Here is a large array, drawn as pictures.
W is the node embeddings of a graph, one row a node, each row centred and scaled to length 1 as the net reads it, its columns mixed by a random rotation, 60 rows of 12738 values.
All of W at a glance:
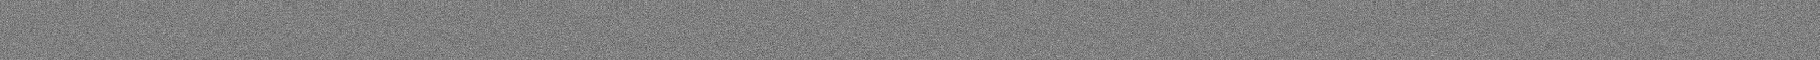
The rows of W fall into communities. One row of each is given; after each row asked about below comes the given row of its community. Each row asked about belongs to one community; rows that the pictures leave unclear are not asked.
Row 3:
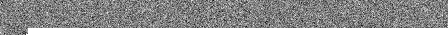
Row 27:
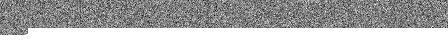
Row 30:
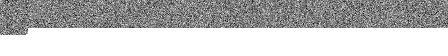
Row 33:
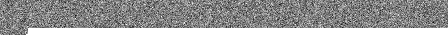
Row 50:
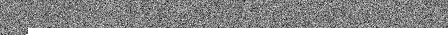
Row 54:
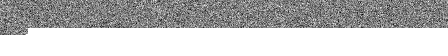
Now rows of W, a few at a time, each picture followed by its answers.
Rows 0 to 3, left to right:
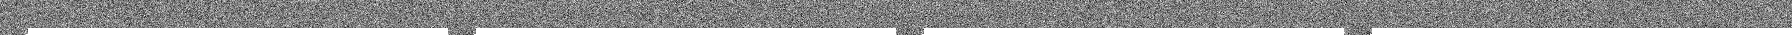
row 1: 33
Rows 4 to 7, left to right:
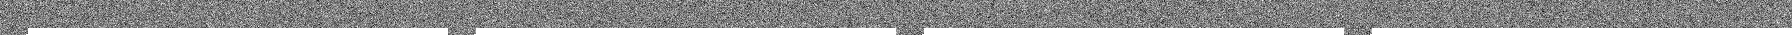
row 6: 3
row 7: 3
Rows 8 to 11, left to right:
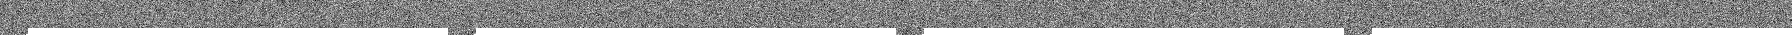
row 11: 54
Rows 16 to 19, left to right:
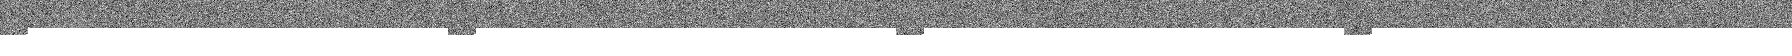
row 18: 50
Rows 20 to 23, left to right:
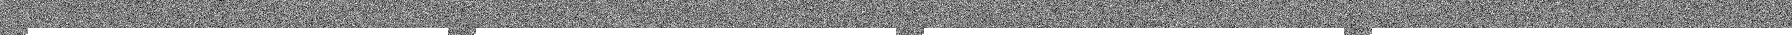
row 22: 3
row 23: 30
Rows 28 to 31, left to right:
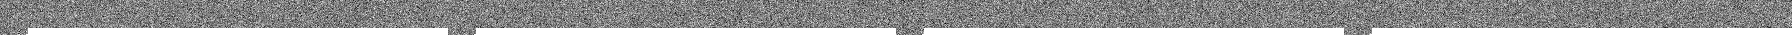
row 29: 50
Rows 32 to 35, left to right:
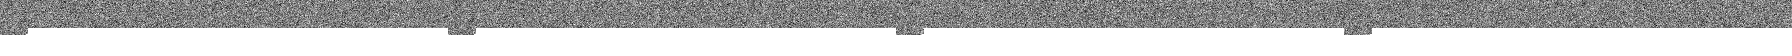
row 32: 33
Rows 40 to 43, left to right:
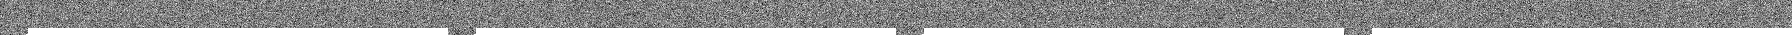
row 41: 50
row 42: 30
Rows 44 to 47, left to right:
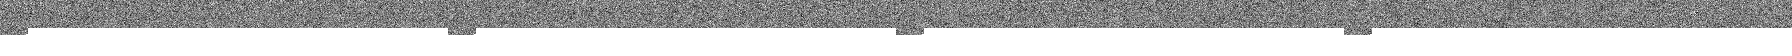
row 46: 30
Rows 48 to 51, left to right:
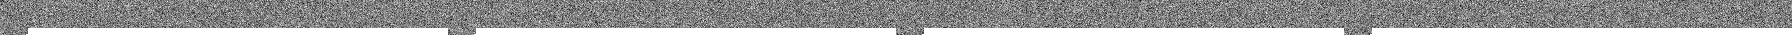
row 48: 3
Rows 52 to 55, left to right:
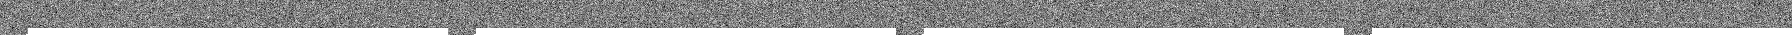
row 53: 27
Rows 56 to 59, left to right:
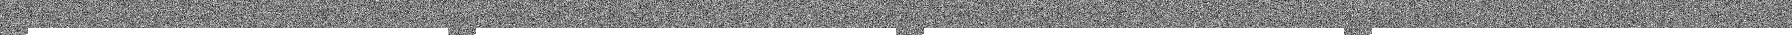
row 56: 30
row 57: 50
